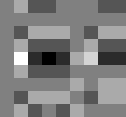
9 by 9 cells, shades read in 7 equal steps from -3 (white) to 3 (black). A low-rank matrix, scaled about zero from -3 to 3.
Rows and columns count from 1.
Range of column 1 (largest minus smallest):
0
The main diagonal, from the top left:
0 0 -1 1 2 0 0 -1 0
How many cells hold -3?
1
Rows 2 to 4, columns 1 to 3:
0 0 0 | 0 1 -1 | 0 -1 1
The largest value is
3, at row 5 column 4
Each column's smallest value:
0 -3 -1 -1 -1 -1 -2 -1 -1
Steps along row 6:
down up same same down same same same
